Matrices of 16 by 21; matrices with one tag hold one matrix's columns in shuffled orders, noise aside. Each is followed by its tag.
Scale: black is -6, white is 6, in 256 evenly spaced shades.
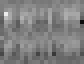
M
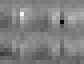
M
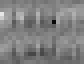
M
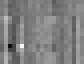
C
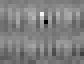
M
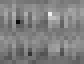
M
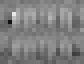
M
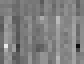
C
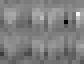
M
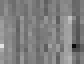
C
